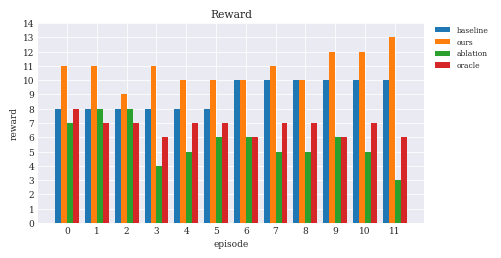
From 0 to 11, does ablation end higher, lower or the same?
lower
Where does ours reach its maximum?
11
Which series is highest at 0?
ours
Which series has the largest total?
ours
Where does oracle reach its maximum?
0
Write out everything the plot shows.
Title: Reward
x-axis: episode, ticks 0 1 2 3 4 5 6 7 8 9 10 11
y-axis: reward, ticks 0 1 2 3 4 5 6 7 8 9 10 11 12 13 14
Legend: baseline, ours, ablation, oracle
Values:
baseline: 8 8 8 8 8 8 10 10 10 10 10 10
ours: 11 11 9 11 10 10 10 11 10 12 12 13
ablation: 7 8 8 4 5 6 6 5 5 6 5 3
oracle: 8 7 7 6 7 7 6 7 7 6 7 6
